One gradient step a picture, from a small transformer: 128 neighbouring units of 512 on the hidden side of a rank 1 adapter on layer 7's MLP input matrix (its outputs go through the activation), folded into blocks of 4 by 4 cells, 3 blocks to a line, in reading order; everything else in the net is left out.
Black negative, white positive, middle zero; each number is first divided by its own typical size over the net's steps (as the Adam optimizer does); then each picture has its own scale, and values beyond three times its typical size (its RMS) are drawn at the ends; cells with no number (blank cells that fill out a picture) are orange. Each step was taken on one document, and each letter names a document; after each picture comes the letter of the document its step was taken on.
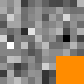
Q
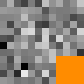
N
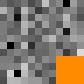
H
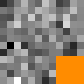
H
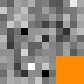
Q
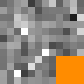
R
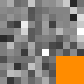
R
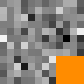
Q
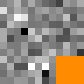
Q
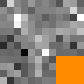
R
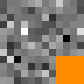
Q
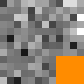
R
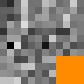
H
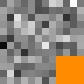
N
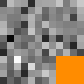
N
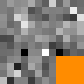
R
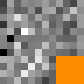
H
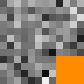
R
